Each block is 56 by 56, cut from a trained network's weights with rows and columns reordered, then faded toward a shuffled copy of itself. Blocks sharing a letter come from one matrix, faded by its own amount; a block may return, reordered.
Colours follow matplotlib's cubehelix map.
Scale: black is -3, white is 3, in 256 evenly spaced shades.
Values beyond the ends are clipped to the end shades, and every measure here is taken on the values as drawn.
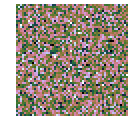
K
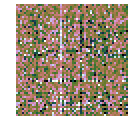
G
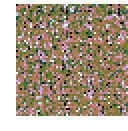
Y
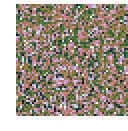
K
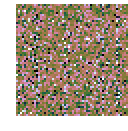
Y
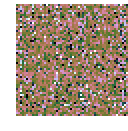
Y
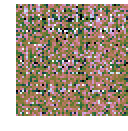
G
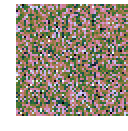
K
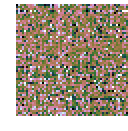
G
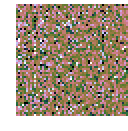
Y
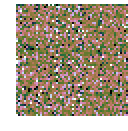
Y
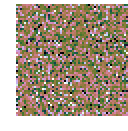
Y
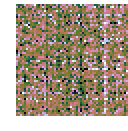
G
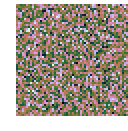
K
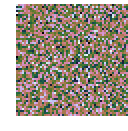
K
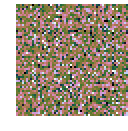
Y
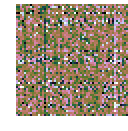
G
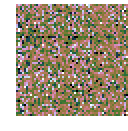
Y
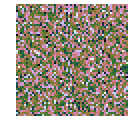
K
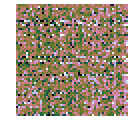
G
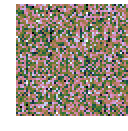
K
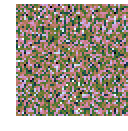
K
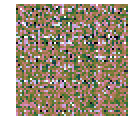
G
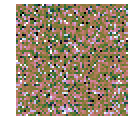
Y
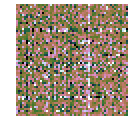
G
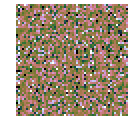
Y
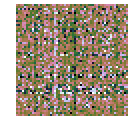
G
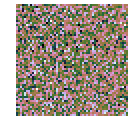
K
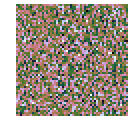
K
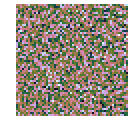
K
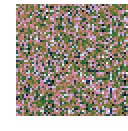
K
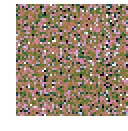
Y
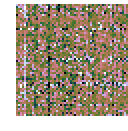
G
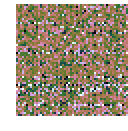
G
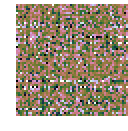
G
